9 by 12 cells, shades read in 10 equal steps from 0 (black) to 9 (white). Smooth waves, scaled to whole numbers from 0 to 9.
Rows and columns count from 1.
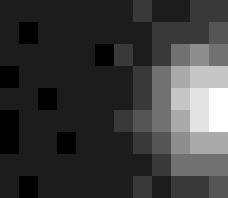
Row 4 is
0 1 1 1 1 1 1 2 4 6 7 7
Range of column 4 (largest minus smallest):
1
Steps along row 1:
same same same same same same up down same up same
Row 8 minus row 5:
0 0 1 0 0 0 0 -1 -2 -3 -4 -5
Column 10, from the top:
1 2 4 6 7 6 5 4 2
